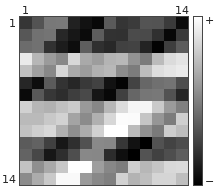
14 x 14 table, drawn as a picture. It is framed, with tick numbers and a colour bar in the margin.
The histogram is flat. Stripes running across repeat 3 times from top to bottom. On average the colour sits 50% of the way up the scale.
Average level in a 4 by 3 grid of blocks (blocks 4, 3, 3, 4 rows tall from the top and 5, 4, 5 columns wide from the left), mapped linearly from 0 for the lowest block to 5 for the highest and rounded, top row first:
100
002
554
222
